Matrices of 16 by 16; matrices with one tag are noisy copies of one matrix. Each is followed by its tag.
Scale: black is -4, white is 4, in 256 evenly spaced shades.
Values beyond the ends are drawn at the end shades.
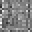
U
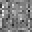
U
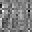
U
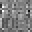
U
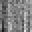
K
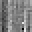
K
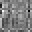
U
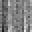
K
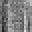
K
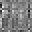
U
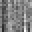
K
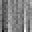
K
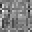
U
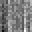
K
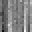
K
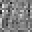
U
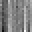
K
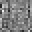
U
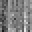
K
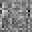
U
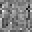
U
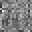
U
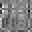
U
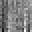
K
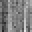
K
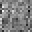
U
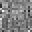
U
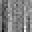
K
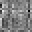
U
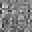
U
